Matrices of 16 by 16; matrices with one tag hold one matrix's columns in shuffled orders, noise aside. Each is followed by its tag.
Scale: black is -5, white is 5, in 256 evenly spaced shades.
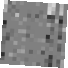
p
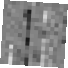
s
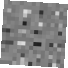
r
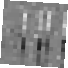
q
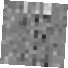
p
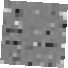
r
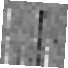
s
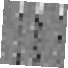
p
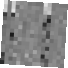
p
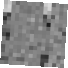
p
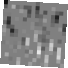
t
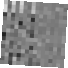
p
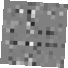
r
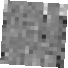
p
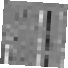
s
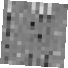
p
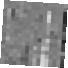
s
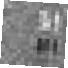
q
